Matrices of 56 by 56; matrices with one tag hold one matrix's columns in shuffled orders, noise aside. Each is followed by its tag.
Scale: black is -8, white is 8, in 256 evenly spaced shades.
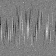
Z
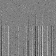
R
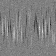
Z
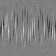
Z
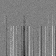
R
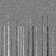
R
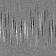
Z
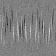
Z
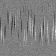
Z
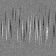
Z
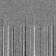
R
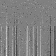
R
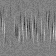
Z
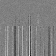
R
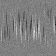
Z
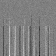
R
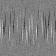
Z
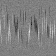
Z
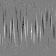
Z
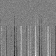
R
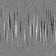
Z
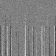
R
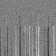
R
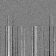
R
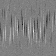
Z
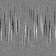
Z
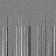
R
